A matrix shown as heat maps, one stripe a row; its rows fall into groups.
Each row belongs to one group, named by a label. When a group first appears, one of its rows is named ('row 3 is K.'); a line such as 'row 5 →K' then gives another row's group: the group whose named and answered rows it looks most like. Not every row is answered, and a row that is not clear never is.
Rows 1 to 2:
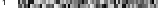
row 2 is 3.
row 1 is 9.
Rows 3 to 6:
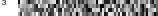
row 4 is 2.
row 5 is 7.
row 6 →3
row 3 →9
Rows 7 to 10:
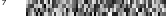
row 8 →2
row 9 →7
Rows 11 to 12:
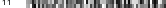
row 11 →7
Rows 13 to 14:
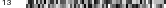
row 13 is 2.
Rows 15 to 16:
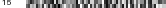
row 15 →2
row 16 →3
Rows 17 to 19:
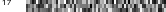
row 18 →9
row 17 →7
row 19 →9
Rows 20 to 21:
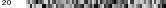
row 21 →2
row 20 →3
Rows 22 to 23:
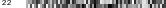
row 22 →7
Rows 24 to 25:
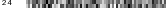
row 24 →7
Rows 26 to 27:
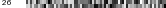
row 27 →2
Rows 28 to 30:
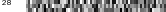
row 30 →2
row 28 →3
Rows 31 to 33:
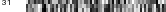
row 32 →2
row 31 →7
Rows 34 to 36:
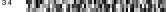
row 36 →3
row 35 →3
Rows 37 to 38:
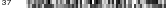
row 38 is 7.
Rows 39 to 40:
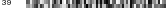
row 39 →3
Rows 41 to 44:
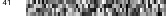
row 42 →2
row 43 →9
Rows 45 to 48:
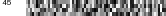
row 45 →3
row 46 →3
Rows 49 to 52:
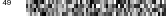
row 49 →7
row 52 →2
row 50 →9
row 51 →7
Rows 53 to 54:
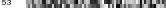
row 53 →2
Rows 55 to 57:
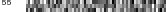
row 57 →9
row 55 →3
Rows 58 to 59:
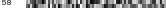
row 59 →3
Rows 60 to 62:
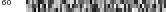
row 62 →7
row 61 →7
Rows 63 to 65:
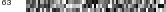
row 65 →3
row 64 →9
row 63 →7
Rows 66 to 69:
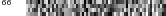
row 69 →2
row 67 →2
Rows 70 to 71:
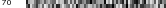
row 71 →3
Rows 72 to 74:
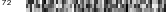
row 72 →2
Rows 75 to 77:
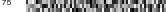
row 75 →9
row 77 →3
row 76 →2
